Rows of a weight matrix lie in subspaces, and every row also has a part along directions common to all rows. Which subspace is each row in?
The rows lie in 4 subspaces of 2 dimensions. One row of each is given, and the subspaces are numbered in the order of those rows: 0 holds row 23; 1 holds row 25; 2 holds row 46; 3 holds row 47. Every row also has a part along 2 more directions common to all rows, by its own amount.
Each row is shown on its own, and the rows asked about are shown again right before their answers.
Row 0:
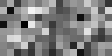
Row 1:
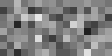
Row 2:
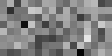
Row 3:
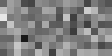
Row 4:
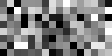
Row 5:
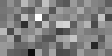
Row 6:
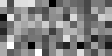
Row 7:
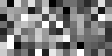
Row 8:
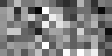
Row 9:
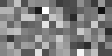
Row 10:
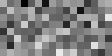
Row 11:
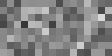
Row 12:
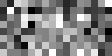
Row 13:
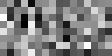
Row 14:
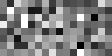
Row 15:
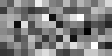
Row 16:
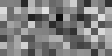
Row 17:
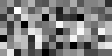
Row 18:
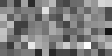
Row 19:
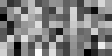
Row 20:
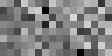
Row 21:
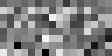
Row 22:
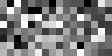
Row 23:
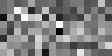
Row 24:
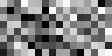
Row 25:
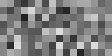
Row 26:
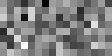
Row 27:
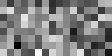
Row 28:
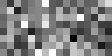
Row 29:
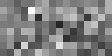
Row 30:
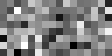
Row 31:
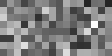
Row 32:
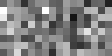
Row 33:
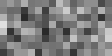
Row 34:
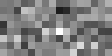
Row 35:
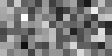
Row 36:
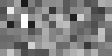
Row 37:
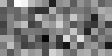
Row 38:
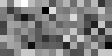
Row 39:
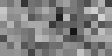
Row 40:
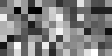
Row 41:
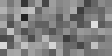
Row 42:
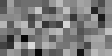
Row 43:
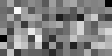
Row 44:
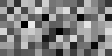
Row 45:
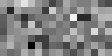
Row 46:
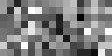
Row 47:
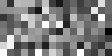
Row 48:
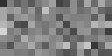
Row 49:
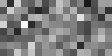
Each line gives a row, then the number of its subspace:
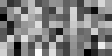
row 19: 2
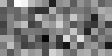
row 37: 3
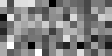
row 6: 3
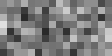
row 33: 1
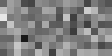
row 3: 2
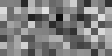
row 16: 2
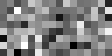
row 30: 0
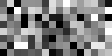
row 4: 0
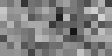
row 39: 2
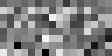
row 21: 0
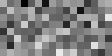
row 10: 1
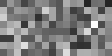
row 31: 2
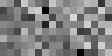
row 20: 2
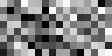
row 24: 3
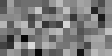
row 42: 3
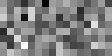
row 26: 1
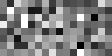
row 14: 1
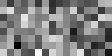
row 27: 0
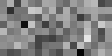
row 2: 1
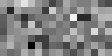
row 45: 3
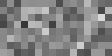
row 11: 1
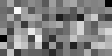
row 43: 0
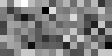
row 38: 3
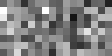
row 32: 2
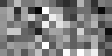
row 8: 2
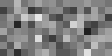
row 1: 0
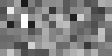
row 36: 3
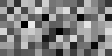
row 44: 1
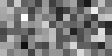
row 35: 2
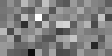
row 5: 1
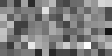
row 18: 3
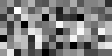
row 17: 0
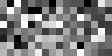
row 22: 1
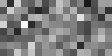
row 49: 1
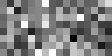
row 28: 0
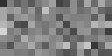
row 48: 3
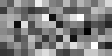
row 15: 0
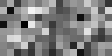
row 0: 1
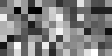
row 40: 2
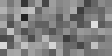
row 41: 1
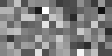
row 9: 2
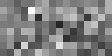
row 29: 0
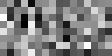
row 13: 3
